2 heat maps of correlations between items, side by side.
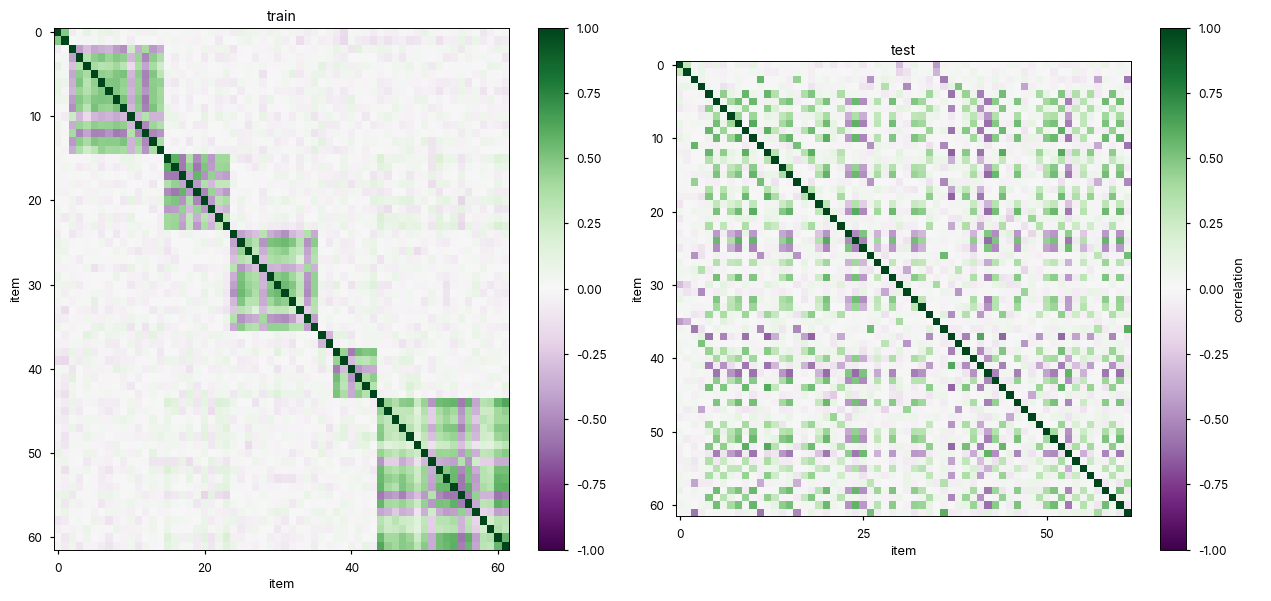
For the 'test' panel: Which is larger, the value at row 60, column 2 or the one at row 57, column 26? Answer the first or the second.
the second
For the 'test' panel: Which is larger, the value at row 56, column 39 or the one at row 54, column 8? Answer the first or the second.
the first
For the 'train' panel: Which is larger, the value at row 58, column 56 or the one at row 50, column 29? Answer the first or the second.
the first
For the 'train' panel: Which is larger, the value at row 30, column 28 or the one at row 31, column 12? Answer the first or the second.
the second
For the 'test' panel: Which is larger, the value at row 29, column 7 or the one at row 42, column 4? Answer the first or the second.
the first
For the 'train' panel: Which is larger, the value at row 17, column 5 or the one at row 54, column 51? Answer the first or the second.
the first
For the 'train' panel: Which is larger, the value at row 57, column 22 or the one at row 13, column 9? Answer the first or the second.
the second
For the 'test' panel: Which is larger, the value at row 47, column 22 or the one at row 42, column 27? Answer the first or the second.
the first
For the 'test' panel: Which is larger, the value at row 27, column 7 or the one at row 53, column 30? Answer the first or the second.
the first
